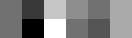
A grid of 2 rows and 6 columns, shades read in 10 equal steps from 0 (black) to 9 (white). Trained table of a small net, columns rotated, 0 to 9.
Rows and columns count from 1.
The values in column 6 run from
6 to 6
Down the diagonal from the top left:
4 0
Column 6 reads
6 6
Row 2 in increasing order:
0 3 4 4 6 9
